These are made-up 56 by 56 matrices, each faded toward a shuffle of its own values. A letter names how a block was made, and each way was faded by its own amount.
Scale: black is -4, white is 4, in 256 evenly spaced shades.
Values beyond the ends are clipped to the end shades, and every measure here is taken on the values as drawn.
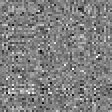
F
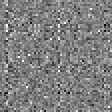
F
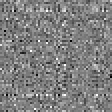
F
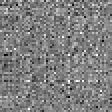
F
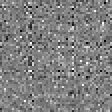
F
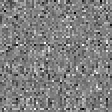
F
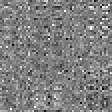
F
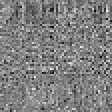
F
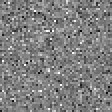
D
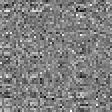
F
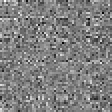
F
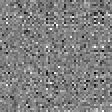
F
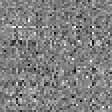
F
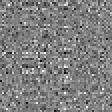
F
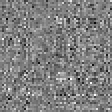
F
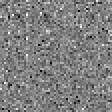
D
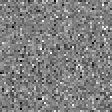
D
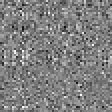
F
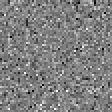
D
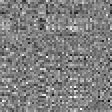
F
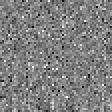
D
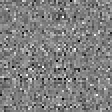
F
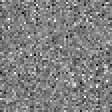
D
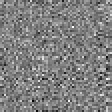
F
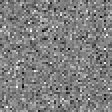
D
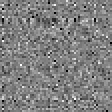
F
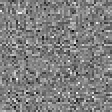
F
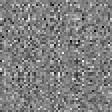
F
